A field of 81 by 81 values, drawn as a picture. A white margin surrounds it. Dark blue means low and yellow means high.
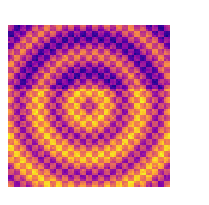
Seam: horizontal, 40% of the way down, the bottom part higher. Rings: centred on the centre. Average level on the scale: 50%.
